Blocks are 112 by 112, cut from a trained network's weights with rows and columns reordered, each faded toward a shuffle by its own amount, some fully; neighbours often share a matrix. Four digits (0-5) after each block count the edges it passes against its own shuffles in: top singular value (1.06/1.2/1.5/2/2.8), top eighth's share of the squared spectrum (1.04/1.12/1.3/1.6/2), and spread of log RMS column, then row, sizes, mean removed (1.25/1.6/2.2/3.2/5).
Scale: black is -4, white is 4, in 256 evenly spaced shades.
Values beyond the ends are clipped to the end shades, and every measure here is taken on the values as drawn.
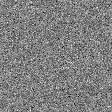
0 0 0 0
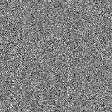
3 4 2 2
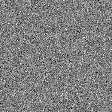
0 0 0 0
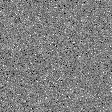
0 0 0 0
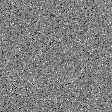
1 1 0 0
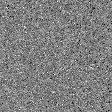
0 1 0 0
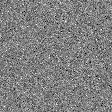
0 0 0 0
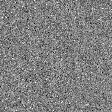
1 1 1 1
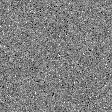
0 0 0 0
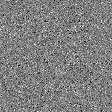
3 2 0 1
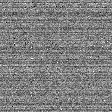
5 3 1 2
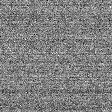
3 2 0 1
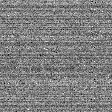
4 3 1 1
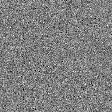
2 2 1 1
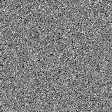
1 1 0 0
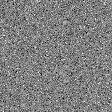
1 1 0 0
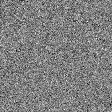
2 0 0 0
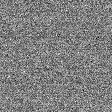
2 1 0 0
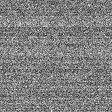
3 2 0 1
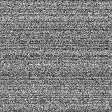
4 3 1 2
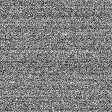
3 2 0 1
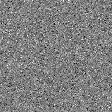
2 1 0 0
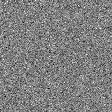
2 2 0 0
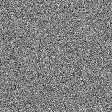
2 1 0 0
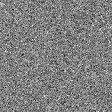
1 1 0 0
